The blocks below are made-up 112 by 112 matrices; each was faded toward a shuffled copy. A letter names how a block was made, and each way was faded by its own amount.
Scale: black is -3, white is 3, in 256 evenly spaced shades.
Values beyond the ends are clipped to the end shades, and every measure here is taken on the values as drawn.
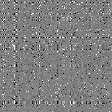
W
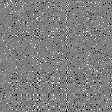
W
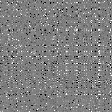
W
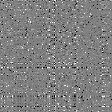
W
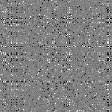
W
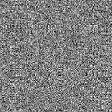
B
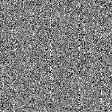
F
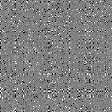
W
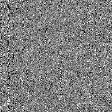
F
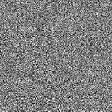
B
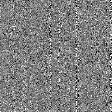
F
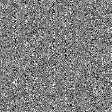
F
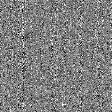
F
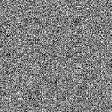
B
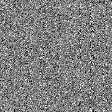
F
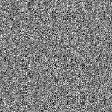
B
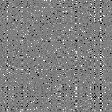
W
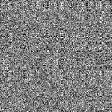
B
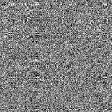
B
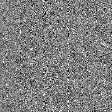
F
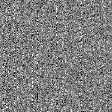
F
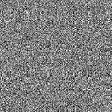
B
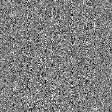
F
